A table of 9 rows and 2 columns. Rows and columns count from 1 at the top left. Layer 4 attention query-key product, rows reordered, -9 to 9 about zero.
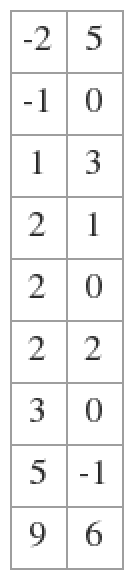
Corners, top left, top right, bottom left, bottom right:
-2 5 9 6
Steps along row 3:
up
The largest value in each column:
9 6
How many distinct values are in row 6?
1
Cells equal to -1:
2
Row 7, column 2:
0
